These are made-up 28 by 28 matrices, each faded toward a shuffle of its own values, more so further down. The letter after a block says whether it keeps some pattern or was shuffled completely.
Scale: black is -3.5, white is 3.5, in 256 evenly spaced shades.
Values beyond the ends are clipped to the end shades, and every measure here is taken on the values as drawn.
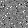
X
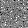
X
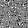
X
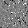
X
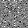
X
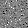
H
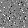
X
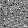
H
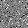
H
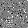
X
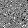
X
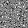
H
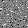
H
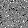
H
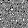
H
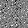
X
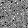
H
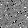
H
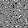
X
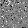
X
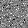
H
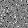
H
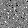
H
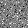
H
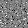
H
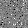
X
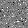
H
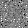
H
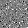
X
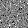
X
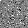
X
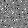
H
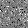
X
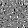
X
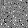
X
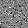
H
